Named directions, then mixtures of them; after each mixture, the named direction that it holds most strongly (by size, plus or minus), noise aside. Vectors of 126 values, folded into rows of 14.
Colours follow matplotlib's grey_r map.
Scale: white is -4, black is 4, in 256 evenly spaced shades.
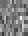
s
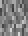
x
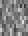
x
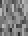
x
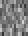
x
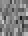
s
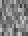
x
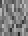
x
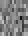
s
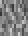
x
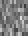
s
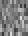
s
